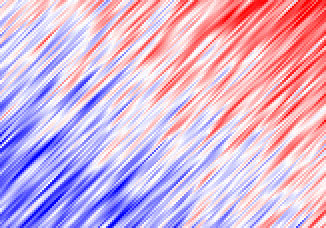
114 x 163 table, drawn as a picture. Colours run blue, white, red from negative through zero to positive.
Ninth with the highest average: top right. Histogram: bell-shaped. Grain: diagonal, up to the right. Slope: up to the top right.
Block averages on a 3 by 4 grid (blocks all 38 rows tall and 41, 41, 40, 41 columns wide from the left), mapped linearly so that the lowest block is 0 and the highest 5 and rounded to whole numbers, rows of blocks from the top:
2 3 4 5 | 1 2 3 4 | 0 1 2 3
